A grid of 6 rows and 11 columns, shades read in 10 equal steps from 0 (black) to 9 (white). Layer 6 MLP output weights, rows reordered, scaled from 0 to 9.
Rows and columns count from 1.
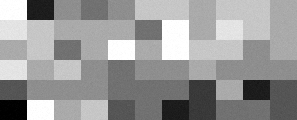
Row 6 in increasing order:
0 1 2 3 3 4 4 4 6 7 9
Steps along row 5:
up same same down same same down up down up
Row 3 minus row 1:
-3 6 -1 2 4 -1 2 1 0 -2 0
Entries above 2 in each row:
10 11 11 11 9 8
